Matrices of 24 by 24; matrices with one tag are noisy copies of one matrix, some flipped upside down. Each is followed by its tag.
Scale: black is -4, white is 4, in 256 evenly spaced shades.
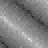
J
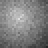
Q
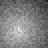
Q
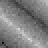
J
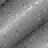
J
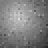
Q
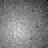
Q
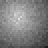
Q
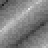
J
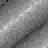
J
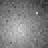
Q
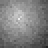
Q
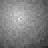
Q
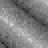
J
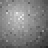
Q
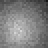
Q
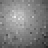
Q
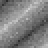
J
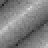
J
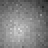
Q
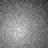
Q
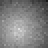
Q
